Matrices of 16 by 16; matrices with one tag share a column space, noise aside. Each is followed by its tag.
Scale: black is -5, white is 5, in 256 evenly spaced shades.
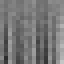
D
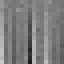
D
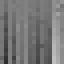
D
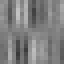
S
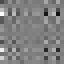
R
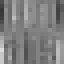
S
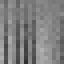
D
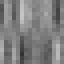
S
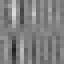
S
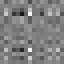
R
